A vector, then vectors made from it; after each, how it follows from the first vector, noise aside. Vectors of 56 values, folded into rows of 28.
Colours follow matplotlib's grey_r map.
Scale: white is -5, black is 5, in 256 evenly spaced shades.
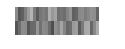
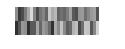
scaled up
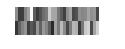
scaled up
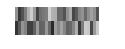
scaled up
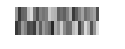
scaled up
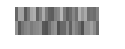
wrapped around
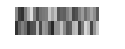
scaled up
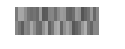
wrapped around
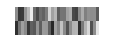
scaled up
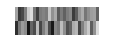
scaled up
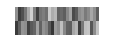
scaled up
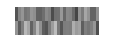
wrapped around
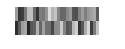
scaled up
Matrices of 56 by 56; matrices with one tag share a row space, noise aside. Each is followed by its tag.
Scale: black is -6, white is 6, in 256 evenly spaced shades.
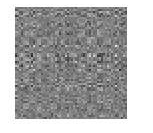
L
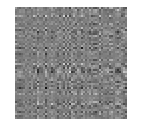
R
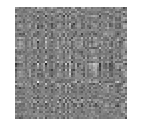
R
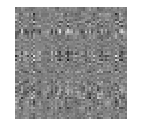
L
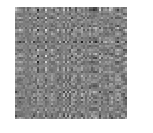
R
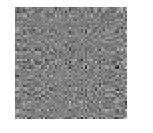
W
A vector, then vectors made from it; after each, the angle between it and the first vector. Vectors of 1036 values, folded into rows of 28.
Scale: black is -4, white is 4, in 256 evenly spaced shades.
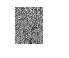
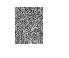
nearly opposite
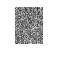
nearly opposite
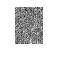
nearly opposite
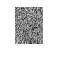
nearly parallel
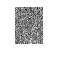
nearly opposite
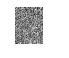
nearly opposite
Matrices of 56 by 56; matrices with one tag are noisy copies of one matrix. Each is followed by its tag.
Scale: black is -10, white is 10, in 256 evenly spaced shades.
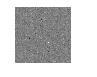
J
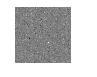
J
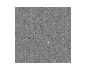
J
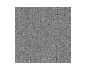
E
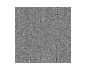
E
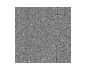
E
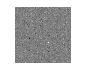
J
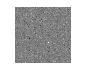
J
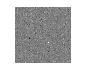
J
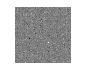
J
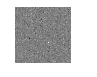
J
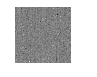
E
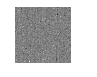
E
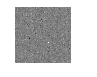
J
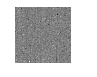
E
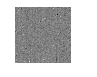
E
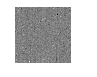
E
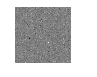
J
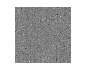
E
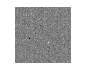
J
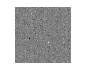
J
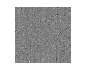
E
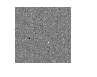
J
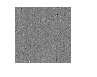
E
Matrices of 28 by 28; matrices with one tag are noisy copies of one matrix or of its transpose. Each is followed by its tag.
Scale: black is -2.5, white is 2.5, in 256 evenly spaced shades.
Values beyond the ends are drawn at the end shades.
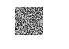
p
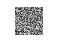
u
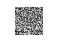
u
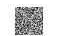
p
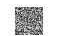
u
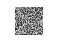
p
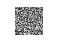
u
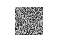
p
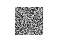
p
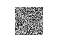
p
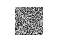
p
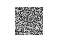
u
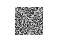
p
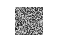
p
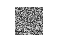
u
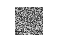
u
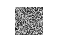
p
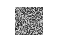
p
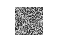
p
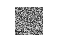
u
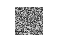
u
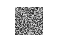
p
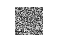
u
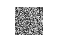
u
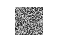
p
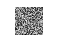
p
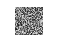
p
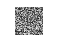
u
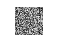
u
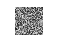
p
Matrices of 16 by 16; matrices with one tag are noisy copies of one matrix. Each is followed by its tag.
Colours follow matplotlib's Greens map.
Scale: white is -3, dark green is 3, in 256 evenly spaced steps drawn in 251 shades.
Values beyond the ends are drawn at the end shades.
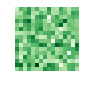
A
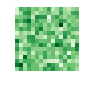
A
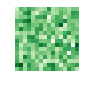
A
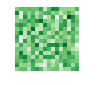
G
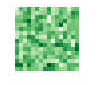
A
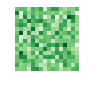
G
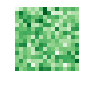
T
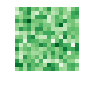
A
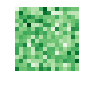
T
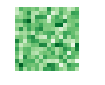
A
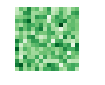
A
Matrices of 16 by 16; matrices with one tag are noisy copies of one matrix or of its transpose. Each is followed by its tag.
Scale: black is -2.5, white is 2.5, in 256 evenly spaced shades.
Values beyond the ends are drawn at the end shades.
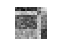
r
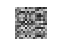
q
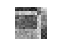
r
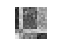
r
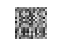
q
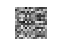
q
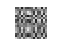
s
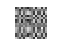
s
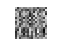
q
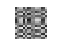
s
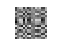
s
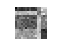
r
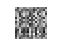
q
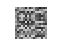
q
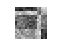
r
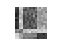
r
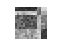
r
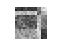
r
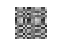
s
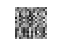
q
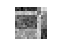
r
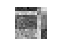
r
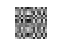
s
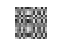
s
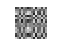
s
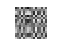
s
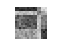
r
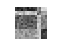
r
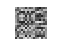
q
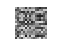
q
